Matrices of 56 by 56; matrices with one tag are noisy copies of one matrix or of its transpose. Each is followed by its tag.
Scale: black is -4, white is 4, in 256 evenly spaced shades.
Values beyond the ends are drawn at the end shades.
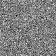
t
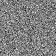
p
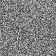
t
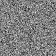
p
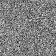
t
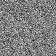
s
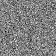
p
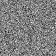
p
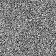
t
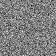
p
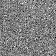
t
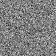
p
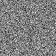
p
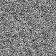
s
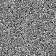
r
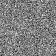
t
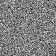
r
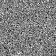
r
